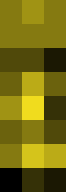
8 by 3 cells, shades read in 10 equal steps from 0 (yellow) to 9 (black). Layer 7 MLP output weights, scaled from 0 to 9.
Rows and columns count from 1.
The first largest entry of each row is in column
1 1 3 1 3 3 1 1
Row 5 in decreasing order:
7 3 0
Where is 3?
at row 1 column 2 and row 5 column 1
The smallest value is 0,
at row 5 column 2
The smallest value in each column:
3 0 2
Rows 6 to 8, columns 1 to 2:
5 4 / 4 1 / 9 7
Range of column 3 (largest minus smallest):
6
